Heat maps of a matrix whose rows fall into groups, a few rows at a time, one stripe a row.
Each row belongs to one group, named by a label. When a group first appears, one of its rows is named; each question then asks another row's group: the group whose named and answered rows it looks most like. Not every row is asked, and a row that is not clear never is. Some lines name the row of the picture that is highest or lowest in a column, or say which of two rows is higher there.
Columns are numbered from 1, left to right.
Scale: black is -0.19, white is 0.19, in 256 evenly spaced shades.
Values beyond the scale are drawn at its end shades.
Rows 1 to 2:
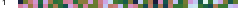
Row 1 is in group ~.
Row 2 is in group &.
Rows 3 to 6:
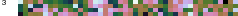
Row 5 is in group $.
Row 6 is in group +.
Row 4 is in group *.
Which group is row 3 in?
*
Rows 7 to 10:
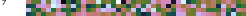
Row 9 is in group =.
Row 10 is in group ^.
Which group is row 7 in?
~
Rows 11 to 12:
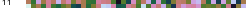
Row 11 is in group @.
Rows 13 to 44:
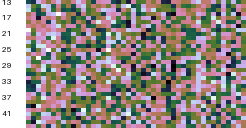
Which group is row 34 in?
^
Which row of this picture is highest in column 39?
18
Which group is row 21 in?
~
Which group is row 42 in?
~
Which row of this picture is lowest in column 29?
33
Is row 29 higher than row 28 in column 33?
Yes
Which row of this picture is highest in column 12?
40
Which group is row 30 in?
~
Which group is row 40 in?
*
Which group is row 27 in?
*
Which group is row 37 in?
@
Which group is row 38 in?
@
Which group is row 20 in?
&
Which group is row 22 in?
&
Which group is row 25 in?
=
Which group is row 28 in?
~
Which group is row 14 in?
=
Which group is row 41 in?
=
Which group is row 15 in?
=
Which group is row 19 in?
@
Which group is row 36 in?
&
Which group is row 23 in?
=
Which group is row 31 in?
^
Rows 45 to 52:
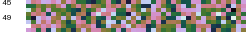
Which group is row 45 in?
@
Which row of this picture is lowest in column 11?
47
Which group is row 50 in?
=
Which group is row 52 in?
&
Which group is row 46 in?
^
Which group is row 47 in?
*
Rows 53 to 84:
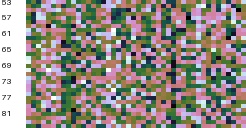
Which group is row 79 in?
~
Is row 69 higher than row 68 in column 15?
Yes
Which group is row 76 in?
=
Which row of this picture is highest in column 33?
81
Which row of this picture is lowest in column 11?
66
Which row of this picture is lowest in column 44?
64
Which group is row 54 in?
=
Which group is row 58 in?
^
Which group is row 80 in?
&
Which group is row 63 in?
~
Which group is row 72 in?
&
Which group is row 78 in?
=
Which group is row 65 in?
@
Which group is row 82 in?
@
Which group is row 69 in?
+
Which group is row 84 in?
$
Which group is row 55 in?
@
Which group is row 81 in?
*
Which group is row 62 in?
^
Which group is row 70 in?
~
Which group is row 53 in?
$
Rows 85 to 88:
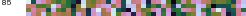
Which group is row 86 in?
&
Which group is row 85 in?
*
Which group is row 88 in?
+
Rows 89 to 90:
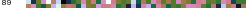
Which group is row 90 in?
@
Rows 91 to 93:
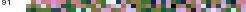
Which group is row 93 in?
^
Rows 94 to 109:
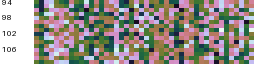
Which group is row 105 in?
$
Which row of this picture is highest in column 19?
106
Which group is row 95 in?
^
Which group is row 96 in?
~
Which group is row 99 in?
@
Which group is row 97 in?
$
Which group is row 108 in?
=
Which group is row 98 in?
&
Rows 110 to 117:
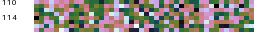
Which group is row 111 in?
~
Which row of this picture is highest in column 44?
116
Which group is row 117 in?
+
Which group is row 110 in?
@
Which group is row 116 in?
&
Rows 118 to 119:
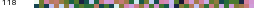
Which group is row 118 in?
*
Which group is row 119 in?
$
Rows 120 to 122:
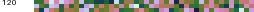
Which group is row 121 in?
=
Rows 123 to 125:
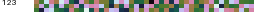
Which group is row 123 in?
~
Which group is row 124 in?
&
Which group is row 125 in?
^
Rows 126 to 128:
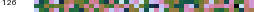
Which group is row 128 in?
=
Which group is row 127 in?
^
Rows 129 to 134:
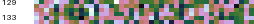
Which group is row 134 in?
+
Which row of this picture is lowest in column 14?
129
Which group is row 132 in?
*
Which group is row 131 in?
*
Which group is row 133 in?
&
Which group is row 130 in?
+
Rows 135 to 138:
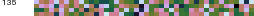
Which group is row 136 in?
+
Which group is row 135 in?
@
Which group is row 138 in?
+
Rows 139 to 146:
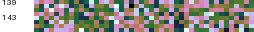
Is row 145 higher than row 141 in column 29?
No
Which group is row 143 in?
*
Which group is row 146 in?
$
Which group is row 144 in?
$
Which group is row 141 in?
$
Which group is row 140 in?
*
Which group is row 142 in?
&
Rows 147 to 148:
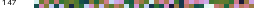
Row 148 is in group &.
